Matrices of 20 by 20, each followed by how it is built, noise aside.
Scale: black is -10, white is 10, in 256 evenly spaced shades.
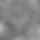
smooth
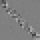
banded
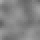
smooth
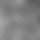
smooth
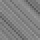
Toeplitz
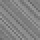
Toeplitz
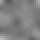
smooth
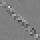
banded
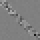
banded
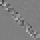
banded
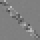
banded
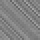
Toeplitz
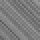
Toeplitz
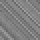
Toeplitz
